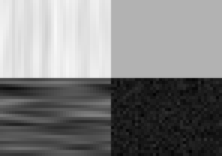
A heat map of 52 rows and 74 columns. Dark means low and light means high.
It is made of 2 by 2 panels. Panel 1,1: very high, streaked downward, faint in contrast. Panel 1,2: high, flat. Panel 2,1: low, streaked across. Panel 2,2: very low, fine-grained, faint in contrast.
